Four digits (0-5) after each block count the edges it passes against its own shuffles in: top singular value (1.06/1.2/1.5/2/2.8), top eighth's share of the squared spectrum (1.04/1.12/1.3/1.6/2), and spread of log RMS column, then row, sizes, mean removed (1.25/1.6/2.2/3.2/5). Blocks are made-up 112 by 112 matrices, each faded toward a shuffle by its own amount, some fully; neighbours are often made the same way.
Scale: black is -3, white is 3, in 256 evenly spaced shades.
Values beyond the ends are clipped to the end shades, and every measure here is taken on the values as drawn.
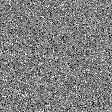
0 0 0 0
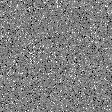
0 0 0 0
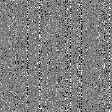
2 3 4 0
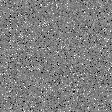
1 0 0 0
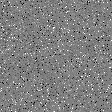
0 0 0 0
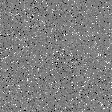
2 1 0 1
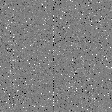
3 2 1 0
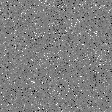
2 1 0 0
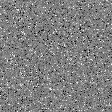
0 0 0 0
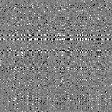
5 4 3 3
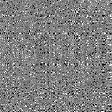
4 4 2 3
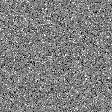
2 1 0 0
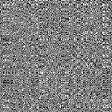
5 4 3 3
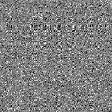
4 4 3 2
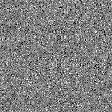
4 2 1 1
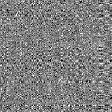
5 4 3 3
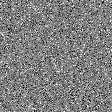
2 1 0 0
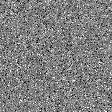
2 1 0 0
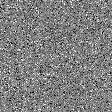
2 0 0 0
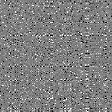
5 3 2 3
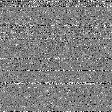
3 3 0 4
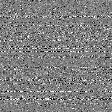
3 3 0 4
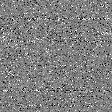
1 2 0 2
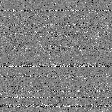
3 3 0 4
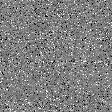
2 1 0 1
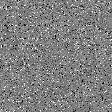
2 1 0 2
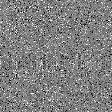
4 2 1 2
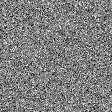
1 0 0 0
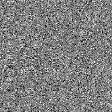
4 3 1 1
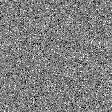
2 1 0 0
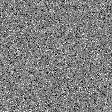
1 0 0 0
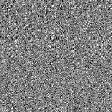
4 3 2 2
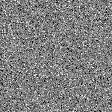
2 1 0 0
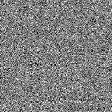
4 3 2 1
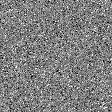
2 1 0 0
